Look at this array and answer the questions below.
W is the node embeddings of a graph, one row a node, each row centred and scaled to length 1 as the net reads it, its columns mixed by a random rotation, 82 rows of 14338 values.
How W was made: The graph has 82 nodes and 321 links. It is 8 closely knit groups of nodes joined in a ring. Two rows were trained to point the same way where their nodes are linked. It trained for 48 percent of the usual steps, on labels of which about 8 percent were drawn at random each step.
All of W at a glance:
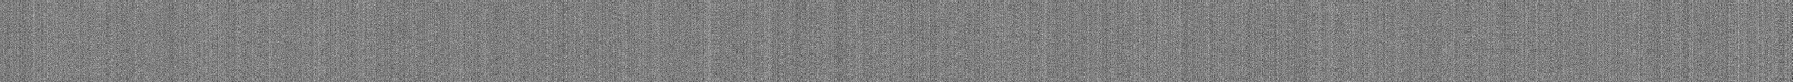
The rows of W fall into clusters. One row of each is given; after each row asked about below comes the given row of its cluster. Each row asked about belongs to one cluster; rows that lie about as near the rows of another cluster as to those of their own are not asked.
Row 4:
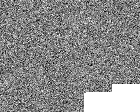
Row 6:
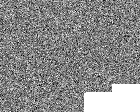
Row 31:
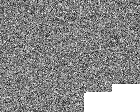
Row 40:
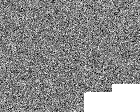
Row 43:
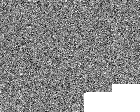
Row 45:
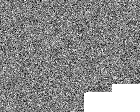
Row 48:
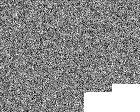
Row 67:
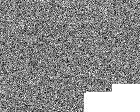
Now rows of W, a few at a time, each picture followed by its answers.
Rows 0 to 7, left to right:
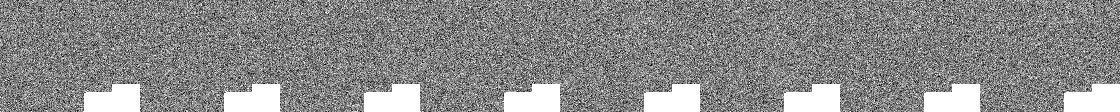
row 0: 31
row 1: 31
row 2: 43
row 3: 48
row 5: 4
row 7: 67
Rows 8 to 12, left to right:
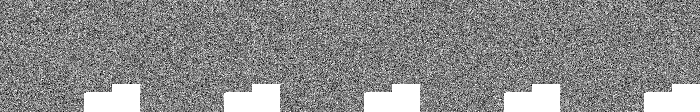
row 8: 4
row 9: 43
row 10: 6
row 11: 31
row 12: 43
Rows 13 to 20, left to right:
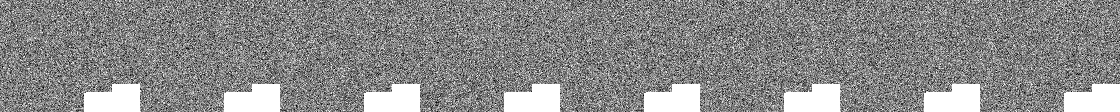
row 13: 45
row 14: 67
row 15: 40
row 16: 6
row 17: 45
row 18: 43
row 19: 67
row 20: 40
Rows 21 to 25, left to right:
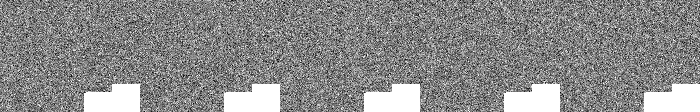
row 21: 45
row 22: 6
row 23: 4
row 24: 40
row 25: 48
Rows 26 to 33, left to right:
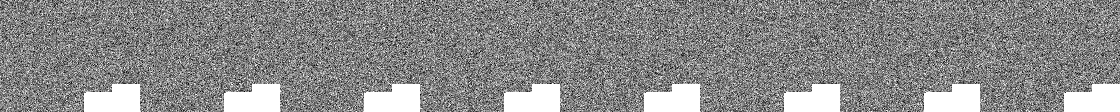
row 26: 31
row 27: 43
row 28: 67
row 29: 4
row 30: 40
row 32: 31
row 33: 40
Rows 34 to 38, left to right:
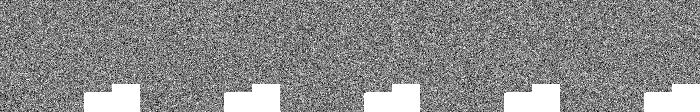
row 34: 48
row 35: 6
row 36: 43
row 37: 4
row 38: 48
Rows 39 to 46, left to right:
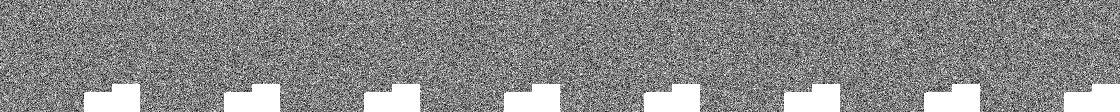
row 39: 48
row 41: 67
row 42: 67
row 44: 31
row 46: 48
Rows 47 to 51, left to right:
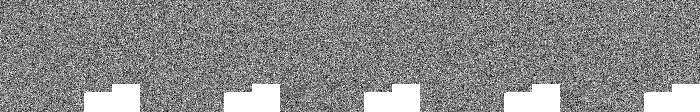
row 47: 31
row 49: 6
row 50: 45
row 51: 6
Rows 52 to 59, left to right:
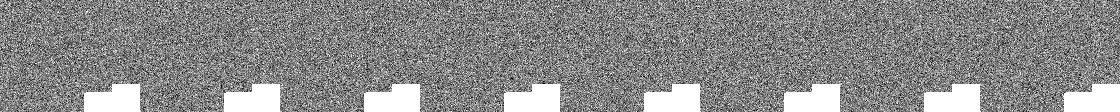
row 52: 45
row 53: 43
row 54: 45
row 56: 31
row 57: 67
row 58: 6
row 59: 43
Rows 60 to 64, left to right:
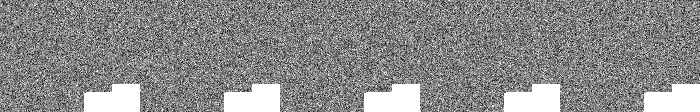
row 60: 40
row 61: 48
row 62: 45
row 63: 43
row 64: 67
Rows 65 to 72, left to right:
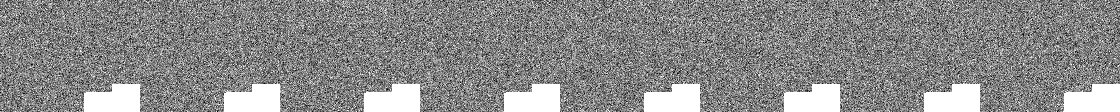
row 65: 48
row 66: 31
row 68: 40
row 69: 40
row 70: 4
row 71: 40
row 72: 31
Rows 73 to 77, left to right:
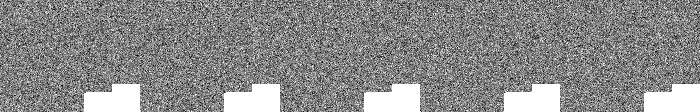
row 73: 43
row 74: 43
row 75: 48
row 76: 31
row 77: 31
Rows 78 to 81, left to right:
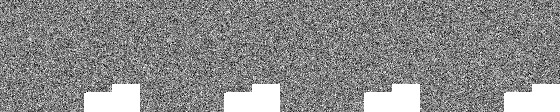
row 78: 45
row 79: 45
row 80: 48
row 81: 4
